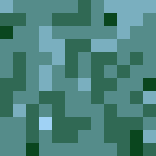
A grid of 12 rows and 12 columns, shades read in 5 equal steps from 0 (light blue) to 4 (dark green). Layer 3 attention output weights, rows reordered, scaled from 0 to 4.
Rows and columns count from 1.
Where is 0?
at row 10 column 4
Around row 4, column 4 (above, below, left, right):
1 2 2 1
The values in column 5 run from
1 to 3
